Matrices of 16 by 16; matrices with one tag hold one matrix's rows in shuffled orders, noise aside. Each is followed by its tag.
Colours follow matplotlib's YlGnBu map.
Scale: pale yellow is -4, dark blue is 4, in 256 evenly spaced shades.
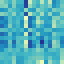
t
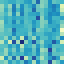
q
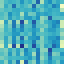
q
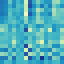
t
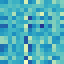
t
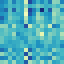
t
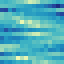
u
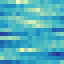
u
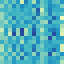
q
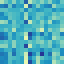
t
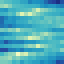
u
